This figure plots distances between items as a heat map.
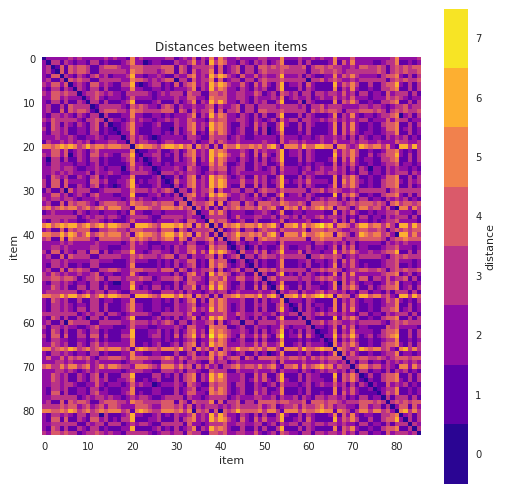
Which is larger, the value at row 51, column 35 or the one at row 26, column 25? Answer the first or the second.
the first
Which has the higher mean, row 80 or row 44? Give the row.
80
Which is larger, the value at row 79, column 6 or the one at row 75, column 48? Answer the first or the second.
the first
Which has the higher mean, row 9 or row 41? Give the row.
41
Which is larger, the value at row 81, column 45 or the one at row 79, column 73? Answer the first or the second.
the second
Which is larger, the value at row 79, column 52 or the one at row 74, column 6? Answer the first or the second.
the first
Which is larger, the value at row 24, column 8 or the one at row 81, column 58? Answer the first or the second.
the second
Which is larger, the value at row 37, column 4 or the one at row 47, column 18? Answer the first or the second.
the first
